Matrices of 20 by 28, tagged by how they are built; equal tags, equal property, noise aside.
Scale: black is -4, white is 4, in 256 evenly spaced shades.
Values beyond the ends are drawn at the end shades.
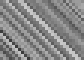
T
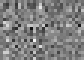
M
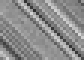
T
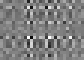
M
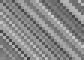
T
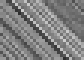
T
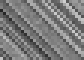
T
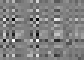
M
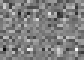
M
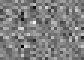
M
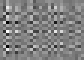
M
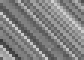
T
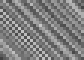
T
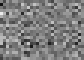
M
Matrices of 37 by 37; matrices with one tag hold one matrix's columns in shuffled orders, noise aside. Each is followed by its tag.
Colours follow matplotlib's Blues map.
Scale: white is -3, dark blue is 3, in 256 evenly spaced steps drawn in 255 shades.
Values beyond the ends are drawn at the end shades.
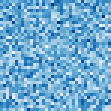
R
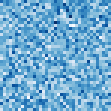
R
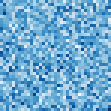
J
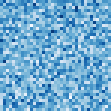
R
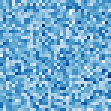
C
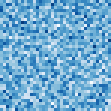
R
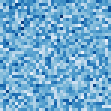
R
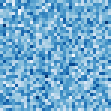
C
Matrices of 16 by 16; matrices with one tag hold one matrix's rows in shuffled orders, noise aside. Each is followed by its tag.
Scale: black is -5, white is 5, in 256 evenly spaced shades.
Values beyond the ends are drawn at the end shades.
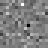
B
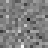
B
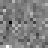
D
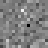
B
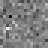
D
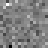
D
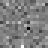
B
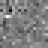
D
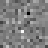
B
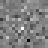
B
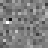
D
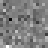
D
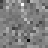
B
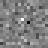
B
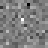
B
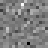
B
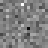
B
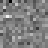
D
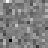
D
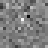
B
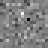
B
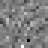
B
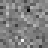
B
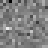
D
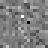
B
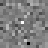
B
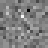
B
